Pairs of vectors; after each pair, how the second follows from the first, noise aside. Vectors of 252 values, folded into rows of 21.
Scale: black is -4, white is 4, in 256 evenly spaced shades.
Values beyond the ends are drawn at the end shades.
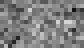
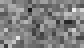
negated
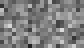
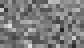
sign-scrambled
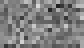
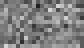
negated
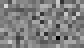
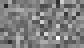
negated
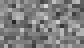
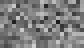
sign-scrambled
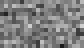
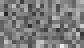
sign-scrambled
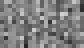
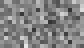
sign-scrambled
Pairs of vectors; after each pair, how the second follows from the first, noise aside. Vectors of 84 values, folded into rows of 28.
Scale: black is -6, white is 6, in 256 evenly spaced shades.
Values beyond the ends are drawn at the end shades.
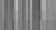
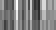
scaled up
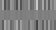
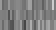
shuffled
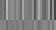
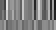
scaled up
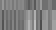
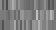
shuffled
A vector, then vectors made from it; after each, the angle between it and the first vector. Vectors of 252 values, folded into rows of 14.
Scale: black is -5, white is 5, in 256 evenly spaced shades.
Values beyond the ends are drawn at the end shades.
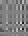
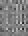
nearly parallel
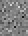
orthogonal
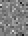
orthogonal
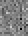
partly opposed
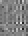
nearly parallel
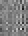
nearly parallel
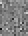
partly aligned
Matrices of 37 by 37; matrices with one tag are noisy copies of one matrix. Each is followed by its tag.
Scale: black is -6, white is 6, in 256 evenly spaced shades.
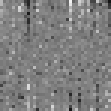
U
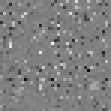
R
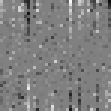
U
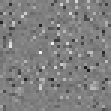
R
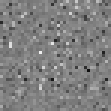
R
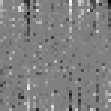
U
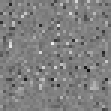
R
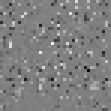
R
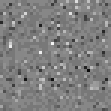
R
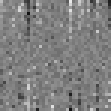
U
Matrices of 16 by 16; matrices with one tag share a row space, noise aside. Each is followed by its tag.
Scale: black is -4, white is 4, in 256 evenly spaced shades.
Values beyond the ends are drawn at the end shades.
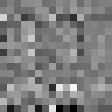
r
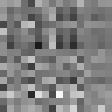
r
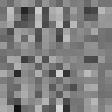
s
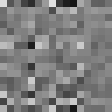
r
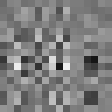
s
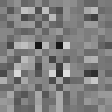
s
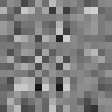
s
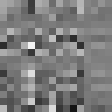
r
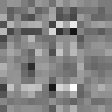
r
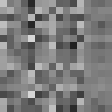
r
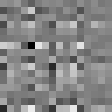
r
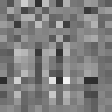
s
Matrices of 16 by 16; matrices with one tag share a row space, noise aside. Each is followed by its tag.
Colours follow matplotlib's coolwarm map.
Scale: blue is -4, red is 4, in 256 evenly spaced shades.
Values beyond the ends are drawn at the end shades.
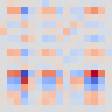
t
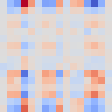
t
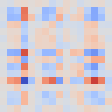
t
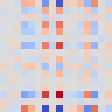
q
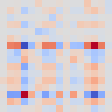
t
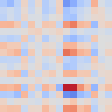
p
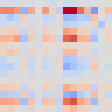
p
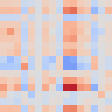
p
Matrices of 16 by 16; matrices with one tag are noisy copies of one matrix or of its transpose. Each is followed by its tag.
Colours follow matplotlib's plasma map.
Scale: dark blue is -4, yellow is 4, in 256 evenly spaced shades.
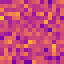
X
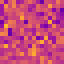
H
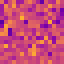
H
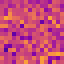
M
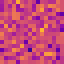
X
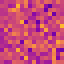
M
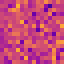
M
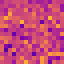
M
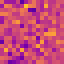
H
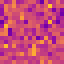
H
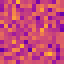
X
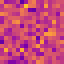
H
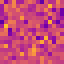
H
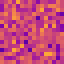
X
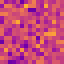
H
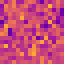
H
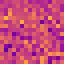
M
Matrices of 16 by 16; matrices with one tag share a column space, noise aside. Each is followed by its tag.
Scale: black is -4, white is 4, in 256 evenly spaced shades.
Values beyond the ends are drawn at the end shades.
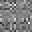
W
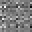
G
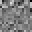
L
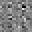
G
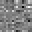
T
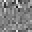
L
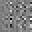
G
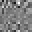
L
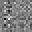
G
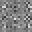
G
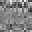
L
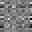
G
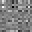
T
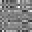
T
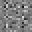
G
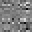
W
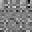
T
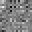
T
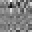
L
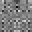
T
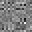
W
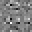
W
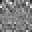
L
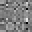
W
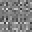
W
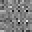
T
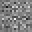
G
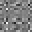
W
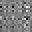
G
